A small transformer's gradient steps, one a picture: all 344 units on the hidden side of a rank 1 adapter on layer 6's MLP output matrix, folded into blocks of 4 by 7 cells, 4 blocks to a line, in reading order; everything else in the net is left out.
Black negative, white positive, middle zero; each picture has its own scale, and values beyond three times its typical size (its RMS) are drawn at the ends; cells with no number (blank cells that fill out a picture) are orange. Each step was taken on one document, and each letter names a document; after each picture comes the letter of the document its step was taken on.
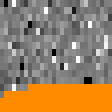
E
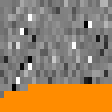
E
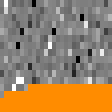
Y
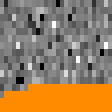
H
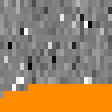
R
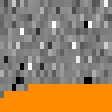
E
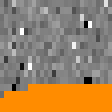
E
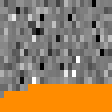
H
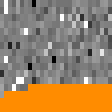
Y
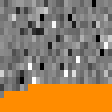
H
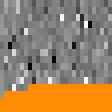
R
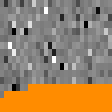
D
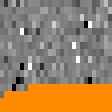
E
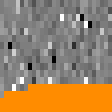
R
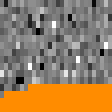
H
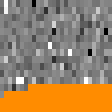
Y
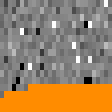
E
